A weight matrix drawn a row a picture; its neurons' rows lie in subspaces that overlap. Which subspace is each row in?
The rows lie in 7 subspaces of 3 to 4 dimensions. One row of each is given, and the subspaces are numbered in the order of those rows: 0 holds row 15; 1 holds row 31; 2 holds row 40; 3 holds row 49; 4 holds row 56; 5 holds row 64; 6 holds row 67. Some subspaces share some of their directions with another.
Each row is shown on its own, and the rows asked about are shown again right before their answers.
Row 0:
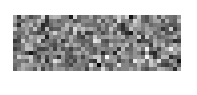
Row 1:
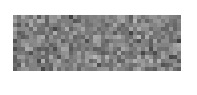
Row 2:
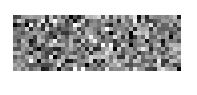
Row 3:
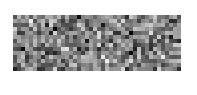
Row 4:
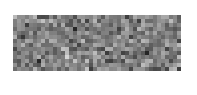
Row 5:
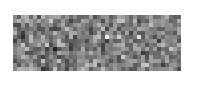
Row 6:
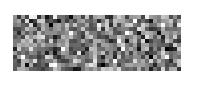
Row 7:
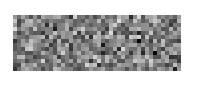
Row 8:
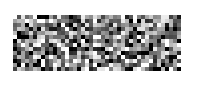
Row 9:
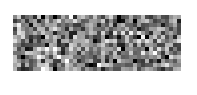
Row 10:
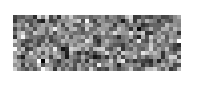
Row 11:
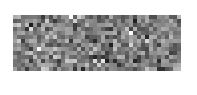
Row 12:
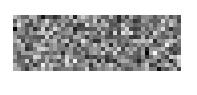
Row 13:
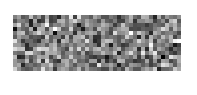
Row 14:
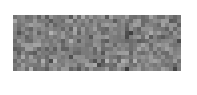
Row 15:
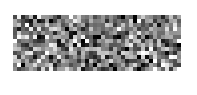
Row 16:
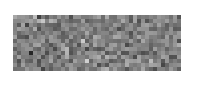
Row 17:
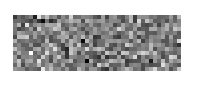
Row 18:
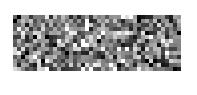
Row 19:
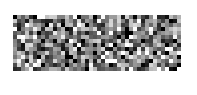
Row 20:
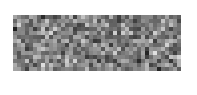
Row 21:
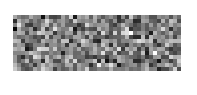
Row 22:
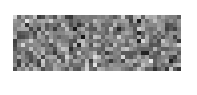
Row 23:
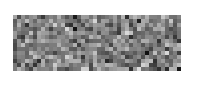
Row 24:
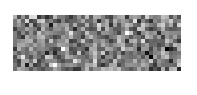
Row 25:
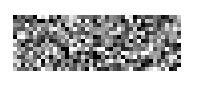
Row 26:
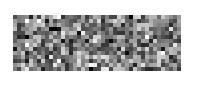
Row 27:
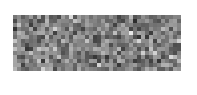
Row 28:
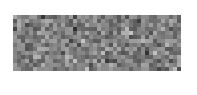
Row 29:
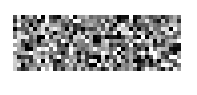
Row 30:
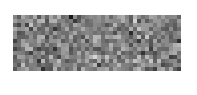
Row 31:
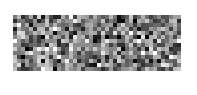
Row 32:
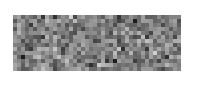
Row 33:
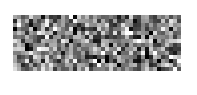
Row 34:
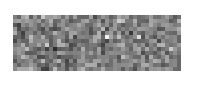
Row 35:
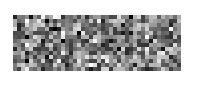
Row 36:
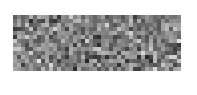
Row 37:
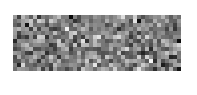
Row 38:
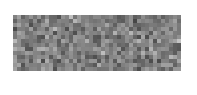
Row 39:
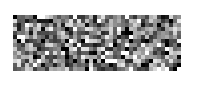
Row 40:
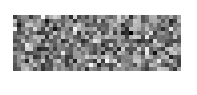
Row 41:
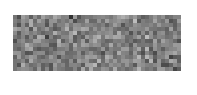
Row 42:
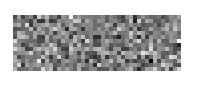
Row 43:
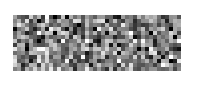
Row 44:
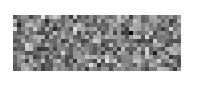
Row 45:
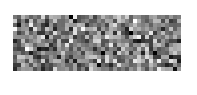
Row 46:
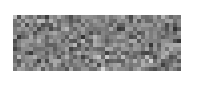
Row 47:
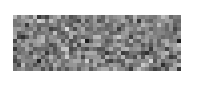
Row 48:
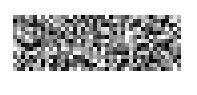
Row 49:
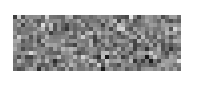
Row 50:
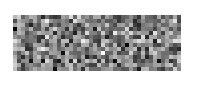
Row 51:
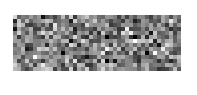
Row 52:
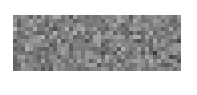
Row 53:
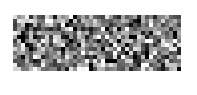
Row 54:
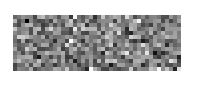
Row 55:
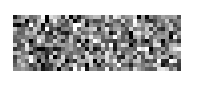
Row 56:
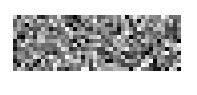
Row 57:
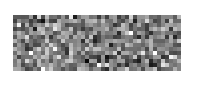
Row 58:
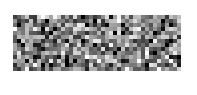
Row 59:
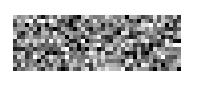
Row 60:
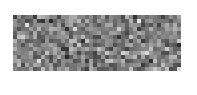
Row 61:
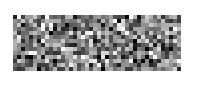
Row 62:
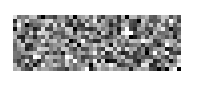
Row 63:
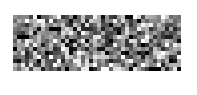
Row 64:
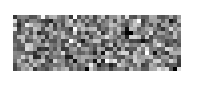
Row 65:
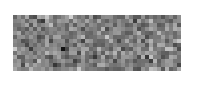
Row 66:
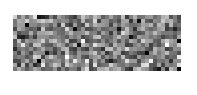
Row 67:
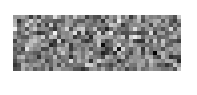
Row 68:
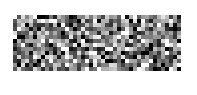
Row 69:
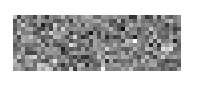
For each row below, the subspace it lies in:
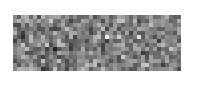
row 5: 1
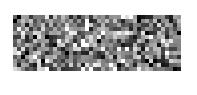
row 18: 0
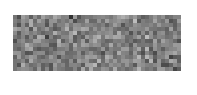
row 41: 0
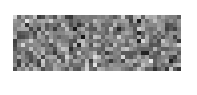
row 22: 6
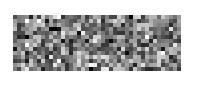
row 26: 2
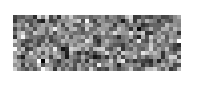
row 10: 0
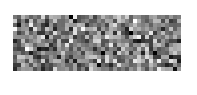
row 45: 2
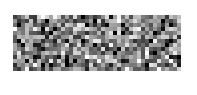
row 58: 5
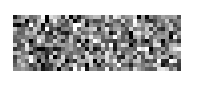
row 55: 6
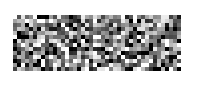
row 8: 5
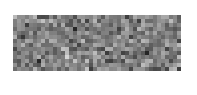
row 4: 0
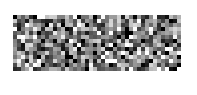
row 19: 3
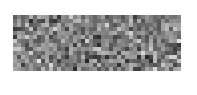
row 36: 1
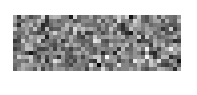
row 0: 3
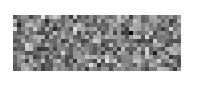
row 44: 2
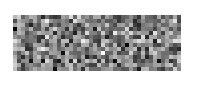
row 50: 4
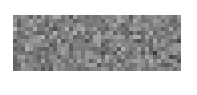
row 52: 6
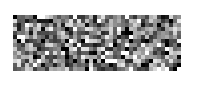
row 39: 6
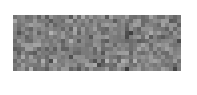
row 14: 5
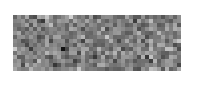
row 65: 1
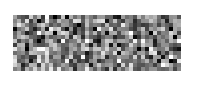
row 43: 6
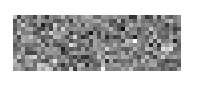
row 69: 3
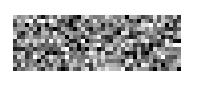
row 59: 3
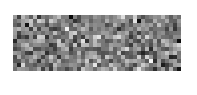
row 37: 0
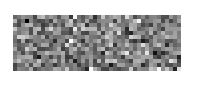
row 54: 2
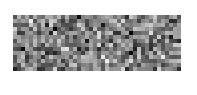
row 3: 3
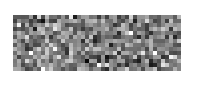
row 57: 4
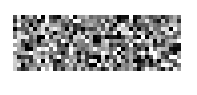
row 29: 3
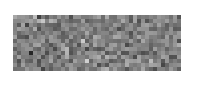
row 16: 4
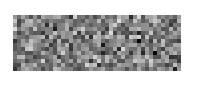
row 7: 6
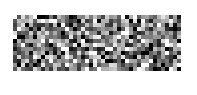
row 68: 2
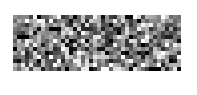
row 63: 2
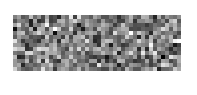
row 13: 3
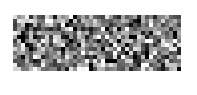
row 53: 1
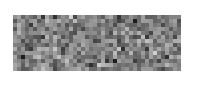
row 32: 1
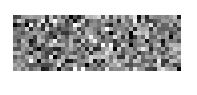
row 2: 6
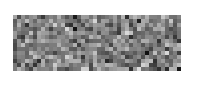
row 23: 4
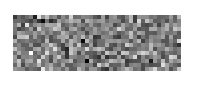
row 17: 4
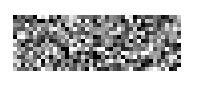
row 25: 0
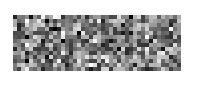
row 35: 2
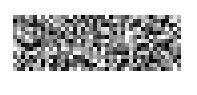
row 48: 5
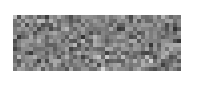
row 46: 3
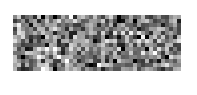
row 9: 1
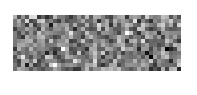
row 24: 1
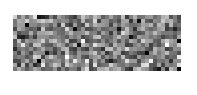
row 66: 5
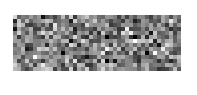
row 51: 3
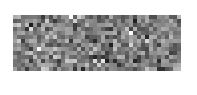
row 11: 6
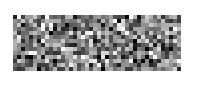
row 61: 3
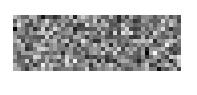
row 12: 5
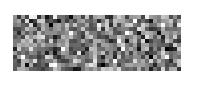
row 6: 1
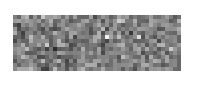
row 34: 1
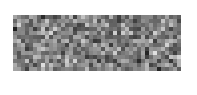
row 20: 5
